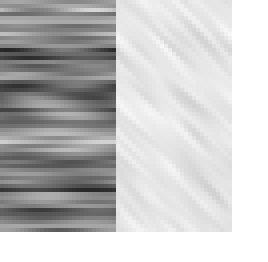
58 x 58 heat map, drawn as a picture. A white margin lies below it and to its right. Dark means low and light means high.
It is made of 1 by 2 panels. Panel 1,1: middling, streaked across, strong in contrast. Panel 1,2: very high, slanting down to the right, faint in contrast.
